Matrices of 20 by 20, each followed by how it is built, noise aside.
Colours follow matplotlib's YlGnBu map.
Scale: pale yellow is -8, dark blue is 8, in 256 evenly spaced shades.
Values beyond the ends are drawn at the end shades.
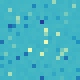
sparse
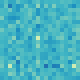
low rank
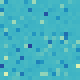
sparse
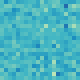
low rank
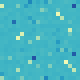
sparse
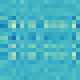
low rank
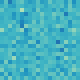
low rank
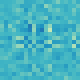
low rank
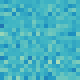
low rank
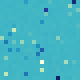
sparse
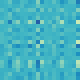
low rank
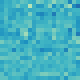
low rank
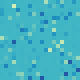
sparse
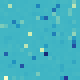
sparse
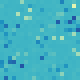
sparse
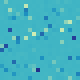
sparse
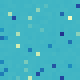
sparse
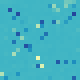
sparse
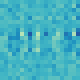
low rank
